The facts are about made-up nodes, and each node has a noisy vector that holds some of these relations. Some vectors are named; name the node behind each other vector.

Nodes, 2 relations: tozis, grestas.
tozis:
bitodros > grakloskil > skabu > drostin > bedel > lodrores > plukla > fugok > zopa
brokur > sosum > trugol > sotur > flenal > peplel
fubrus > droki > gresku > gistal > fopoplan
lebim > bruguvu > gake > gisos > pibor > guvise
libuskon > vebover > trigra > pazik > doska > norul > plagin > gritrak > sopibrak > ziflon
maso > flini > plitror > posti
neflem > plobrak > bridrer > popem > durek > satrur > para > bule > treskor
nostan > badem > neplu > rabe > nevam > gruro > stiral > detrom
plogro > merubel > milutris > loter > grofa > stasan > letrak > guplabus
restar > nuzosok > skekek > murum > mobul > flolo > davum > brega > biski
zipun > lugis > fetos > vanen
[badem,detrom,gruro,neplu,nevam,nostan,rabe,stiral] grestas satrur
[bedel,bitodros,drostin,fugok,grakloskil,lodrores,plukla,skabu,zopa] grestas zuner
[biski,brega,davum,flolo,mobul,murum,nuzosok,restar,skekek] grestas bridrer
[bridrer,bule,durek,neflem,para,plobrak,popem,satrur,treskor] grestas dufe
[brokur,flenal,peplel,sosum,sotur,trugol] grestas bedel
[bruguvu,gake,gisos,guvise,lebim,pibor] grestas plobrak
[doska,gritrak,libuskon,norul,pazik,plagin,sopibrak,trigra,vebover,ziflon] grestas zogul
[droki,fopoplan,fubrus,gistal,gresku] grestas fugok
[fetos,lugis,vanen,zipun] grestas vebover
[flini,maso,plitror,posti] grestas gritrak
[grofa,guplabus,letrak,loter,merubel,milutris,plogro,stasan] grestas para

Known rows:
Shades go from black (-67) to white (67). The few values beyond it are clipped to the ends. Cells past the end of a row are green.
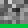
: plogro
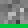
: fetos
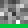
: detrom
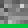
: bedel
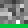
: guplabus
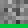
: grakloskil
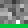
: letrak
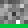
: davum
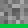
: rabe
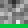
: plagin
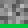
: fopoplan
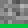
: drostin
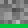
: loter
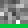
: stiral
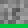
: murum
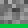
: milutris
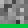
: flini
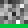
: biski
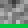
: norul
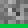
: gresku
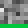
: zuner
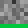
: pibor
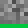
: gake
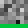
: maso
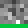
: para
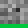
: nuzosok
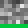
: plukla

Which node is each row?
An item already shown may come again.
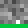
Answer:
stasan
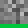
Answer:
bruguvu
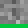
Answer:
durek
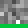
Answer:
gruro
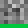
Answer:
badem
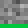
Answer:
drostin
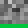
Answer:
merubel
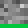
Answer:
flenal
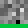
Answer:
zipun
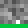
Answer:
stasan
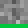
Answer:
durek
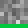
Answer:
nevam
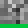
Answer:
neflem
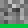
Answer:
badem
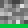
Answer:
plukla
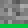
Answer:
drostin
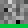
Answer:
brokur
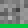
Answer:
bridrer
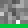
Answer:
gruro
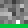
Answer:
letrak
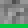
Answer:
pazik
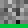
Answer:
bitodros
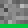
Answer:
sotur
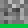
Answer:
badem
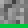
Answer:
plitror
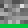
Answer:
peplel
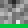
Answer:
plagin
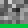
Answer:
plogro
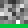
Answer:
treskor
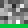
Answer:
fugok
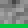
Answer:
doska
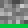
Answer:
lodrores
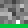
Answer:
letrak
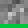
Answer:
vanen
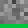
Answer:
gisos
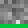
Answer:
grofa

